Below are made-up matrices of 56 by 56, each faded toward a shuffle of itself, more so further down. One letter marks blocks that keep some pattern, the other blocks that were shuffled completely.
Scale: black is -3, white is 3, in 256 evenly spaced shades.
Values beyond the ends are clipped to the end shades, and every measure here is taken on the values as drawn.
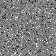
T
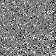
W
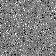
T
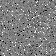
T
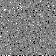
W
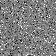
T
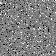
T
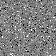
T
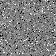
T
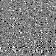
W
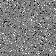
T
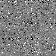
W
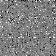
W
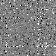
W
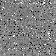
W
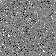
T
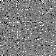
W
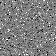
T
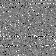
W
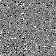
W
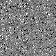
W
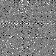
W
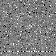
W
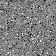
T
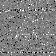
W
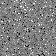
T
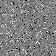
T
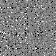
W
